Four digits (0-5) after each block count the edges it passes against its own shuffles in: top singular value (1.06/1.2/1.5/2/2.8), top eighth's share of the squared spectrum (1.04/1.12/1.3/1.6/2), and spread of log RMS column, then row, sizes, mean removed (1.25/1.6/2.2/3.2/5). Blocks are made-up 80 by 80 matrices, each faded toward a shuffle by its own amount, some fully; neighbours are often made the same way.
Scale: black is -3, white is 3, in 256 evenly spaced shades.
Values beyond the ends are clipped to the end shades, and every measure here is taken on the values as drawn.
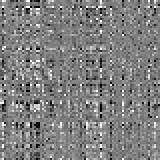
5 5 4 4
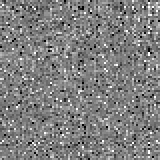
3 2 1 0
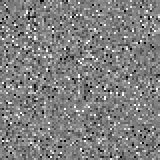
2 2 0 1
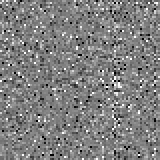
3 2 1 1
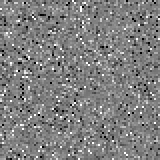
1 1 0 0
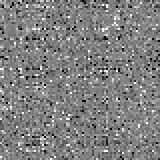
4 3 2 2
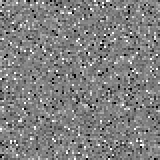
1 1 0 0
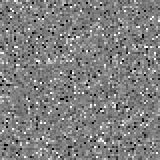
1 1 0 0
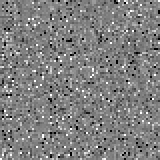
3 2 1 1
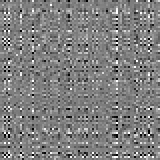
5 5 4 4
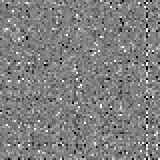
4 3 2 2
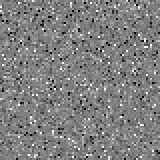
1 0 0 0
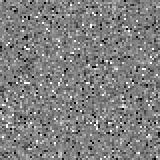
0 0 0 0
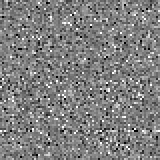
1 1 1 1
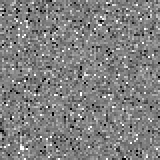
0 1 0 0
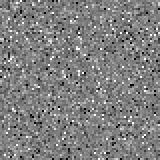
0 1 0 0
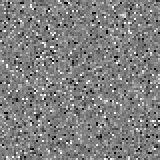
0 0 0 0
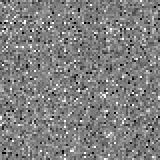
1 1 0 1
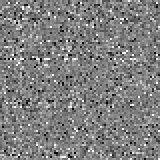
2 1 1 2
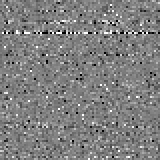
3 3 1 3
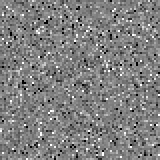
0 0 0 0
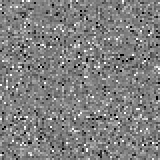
1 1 1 1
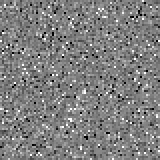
0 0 0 1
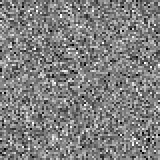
2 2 0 0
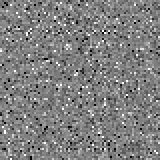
3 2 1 1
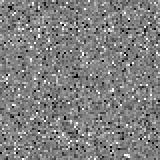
3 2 1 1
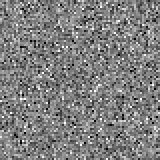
0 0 1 0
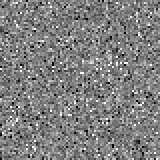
0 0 0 0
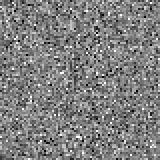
0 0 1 0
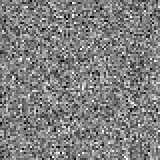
2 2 0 0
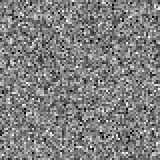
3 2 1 0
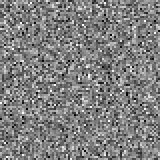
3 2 0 0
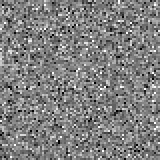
2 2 0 0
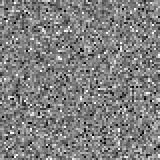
2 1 0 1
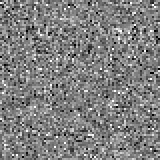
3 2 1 1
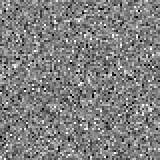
1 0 0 0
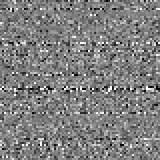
2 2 0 4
